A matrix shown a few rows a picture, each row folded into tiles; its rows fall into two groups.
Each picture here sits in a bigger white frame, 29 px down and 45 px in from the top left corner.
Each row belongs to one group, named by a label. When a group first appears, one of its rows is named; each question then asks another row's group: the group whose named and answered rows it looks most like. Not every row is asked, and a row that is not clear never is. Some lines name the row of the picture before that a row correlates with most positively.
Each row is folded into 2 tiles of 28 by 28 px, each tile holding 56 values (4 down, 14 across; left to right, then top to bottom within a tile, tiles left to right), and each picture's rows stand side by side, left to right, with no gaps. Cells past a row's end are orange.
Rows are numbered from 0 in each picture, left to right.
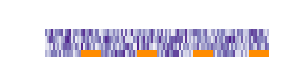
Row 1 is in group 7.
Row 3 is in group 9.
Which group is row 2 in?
9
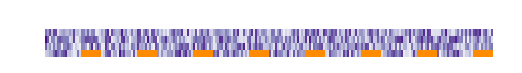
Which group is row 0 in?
9
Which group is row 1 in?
7
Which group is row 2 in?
7
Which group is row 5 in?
7
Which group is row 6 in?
9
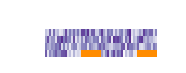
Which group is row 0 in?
9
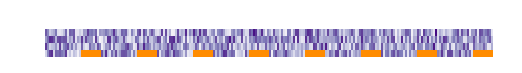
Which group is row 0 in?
9
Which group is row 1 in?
7
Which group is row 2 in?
9
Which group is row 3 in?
9
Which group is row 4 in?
9
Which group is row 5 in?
9
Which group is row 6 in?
9
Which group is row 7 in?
7
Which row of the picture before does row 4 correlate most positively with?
0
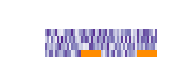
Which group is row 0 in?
9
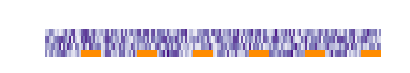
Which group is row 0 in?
9
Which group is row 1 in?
7
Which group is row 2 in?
9
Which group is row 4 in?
7
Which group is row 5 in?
9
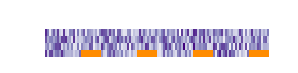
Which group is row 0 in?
9
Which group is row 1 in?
9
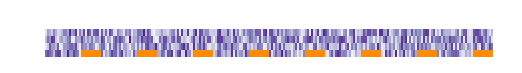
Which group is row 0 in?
7
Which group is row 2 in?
7
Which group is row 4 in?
9
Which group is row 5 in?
9
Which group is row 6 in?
7
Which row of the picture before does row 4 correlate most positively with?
1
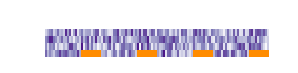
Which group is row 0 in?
7
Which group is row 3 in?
7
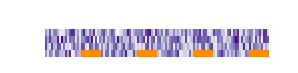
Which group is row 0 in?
9
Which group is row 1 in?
9
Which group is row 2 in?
9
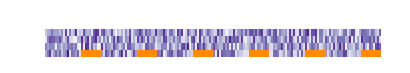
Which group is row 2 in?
7
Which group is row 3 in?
9
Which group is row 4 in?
7
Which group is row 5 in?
9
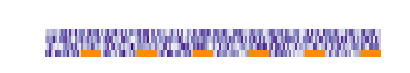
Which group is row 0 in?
7
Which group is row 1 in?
7
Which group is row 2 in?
7
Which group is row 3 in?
9
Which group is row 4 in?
9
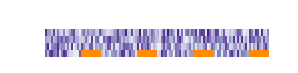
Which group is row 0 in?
9
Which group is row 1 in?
7
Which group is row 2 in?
7
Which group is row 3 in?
9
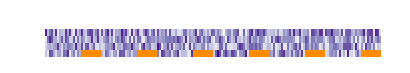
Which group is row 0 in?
7
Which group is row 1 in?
7
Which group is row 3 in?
7
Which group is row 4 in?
7
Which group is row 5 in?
7
